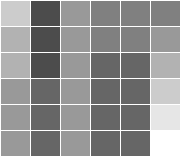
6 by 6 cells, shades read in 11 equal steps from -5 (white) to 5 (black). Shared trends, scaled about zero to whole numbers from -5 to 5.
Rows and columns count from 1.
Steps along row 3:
up down up same down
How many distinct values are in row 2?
4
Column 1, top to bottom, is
-3 -2 -2 -1 -1 -1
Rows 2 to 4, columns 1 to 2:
-2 2 / -2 2 / -1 1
